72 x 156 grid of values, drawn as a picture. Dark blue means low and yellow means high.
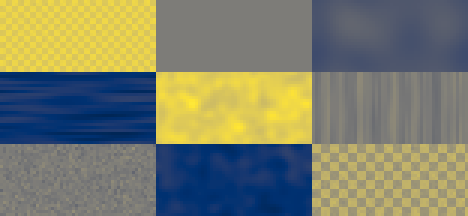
The table splits into 3 rows of 3 panels. Panel 1,1: very high, checkered, faint in contrast. Panel 1,2: middling, flat. Panel 1,3: low, smooth, faint in contrast. Panel 2,1: very low, streaked across, faint in contrast. Panel 2,2: very high, blotchy, faint in contrast. Panel 2,3: middling, streaked downward, faint in contrast. Panel 3,1: middling, fine-grained, faint in contrast. Panel 3,2: very low, blotchy, faint in contrast. Panel 3,3: high, checkered.
